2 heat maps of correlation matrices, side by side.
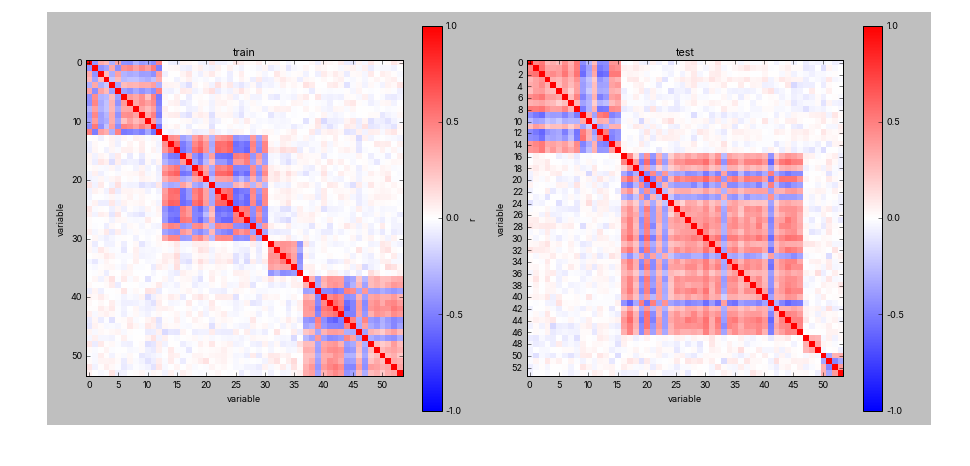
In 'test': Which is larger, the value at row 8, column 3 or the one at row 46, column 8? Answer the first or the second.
the first
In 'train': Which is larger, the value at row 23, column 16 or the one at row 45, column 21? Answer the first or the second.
the second
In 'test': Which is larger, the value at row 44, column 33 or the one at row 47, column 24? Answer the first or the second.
the second
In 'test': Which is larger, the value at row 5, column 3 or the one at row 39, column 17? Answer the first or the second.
the second
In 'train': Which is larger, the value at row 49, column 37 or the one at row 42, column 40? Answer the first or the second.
the second
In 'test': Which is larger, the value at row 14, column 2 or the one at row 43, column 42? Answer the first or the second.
the first
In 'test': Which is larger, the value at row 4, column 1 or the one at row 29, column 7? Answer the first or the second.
the first
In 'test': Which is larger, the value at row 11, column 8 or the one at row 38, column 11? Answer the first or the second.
the first
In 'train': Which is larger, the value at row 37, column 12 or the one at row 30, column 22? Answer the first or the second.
the second
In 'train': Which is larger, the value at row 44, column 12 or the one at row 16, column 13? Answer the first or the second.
the first
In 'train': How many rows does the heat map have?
54
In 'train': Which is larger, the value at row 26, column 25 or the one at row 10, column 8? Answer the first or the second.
the first
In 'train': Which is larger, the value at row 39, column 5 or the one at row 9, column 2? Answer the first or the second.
the first
